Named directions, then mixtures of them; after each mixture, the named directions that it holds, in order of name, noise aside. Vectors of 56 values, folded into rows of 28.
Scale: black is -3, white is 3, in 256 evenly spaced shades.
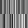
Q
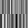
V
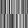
Q, V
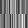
Q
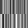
V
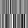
Q, V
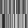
Q, V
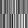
Q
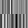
V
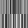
Q, V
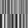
V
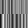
V
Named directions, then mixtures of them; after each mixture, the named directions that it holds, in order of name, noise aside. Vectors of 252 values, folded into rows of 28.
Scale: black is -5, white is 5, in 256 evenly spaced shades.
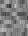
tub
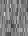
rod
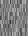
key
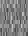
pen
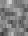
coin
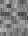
tub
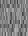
key, pen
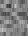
tub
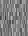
key, pen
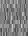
pen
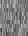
pen, rod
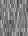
key, rod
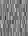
key, pen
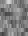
coin, tub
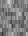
coin, pen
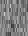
rod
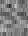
tub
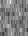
coin, key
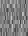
pen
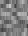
tub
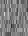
rod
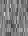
rod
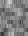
coin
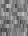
pen, tub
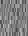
key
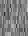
rod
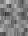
coin, tub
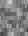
coin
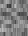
tub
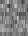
rod, tub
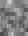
coin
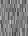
key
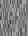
key
